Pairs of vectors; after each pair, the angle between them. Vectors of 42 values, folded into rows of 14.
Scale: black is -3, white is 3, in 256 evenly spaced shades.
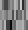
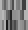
partly aligned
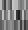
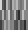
nearly parallel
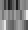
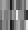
orthogonal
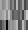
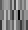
partly aligned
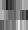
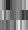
nearly parallel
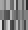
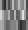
orthogonal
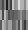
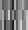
orthogonal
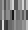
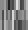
partly opposed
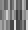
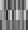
partly opposed
